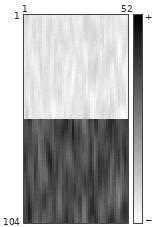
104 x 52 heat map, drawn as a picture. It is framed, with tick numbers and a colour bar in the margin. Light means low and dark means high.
The table splits into 2 rows of 1 panel. Panel 1,1: very low, streaked downward, faint in contrast. Panel 2,1: high, streaked downward.
